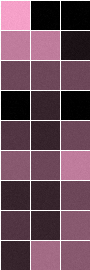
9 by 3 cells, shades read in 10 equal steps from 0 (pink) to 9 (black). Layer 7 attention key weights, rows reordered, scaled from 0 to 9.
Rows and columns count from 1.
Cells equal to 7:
6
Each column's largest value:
9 9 9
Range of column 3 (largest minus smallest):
7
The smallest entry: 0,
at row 1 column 1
